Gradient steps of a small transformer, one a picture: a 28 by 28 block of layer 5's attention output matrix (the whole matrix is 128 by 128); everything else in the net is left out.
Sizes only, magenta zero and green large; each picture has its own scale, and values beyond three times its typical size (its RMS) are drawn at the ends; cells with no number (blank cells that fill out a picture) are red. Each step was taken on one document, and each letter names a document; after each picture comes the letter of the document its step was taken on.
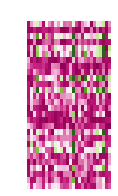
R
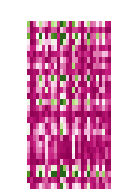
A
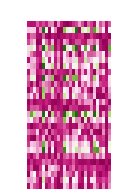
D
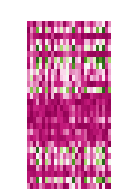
R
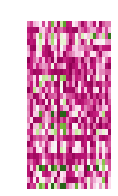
A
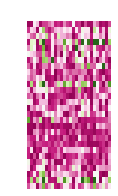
D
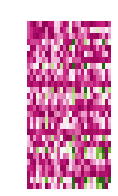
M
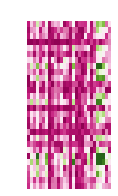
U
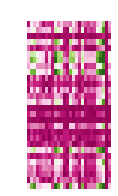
R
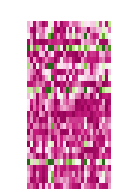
M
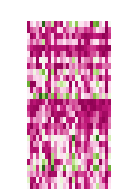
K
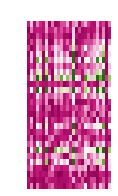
R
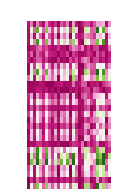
U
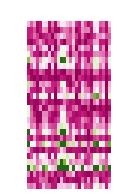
K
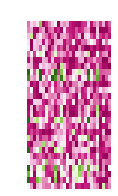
A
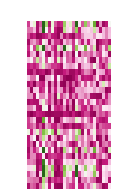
D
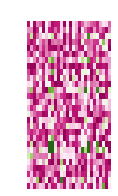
M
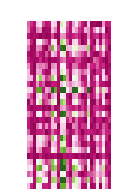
A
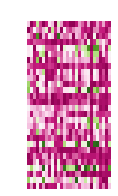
D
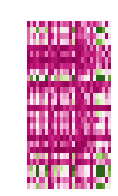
U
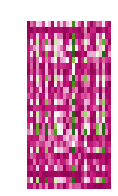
R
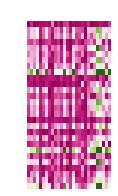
U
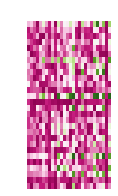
K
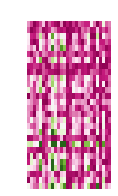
A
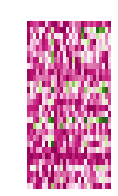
M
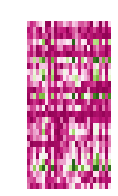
K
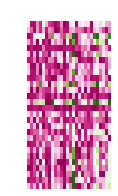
K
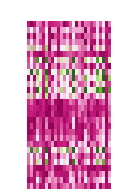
R
